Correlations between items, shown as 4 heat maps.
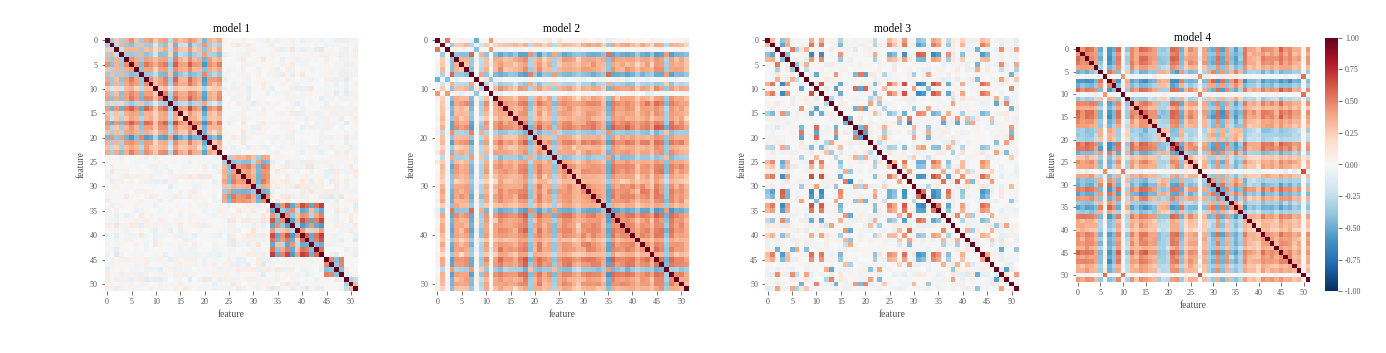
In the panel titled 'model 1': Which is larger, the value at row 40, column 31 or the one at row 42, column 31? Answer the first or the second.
the second
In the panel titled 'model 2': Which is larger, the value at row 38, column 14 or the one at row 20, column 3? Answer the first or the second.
the first
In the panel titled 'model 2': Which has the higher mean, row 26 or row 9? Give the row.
26
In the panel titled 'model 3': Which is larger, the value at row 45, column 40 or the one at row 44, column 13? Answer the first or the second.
the first
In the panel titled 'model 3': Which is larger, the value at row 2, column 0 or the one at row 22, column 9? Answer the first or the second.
the first
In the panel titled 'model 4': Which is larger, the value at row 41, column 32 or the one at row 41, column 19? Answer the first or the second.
the second
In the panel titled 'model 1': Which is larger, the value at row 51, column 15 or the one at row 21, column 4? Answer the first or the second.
the second
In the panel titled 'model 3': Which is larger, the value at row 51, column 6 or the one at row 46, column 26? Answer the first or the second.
the second
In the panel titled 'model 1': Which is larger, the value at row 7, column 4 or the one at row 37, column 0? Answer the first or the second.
the second
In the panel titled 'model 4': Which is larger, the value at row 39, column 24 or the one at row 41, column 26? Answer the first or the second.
the second
